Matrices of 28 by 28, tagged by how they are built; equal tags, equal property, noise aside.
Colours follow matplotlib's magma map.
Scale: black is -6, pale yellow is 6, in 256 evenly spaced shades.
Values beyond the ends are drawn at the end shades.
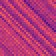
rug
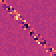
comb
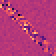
comb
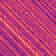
rug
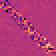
comb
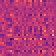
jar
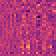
jar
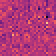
jar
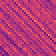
rug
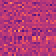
jar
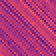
rug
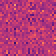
jar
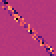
comb
